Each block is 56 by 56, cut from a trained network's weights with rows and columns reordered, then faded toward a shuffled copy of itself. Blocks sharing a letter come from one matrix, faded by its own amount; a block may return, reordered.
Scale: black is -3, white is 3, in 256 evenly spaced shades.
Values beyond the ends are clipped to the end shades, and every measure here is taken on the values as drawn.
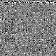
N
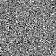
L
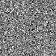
L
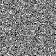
L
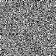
L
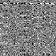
N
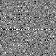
N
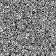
L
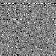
N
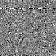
N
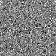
L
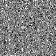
L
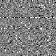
N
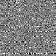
N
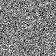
L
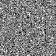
L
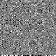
N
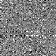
N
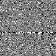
N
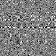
N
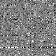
N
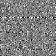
N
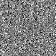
L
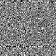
N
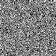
L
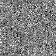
L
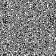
L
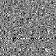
N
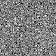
L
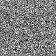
L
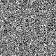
L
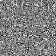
N
